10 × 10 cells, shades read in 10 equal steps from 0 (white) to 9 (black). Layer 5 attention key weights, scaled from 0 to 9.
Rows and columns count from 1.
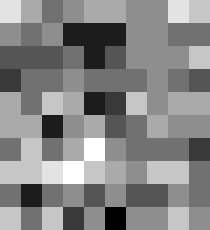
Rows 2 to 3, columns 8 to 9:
4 5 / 4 4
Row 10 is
2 5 2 7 4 9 4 4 2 4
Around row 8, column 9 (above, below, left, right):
5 4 2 5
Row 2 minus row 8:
2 3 3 8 6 5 0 2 3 0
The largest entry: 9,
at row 10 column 6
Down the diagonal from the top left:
1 5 6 4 8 6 5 2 4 4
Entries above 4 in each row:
1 6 6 8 3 3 6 1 7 3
